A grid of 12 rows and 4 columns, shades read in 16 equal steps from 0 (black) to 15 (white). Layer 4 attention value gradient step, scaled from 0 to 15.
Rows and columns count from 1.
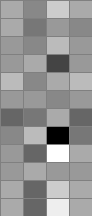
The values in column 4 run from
6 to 11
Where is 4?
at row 4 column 3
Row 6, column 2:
9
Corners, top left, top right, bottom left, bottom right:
10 10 10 10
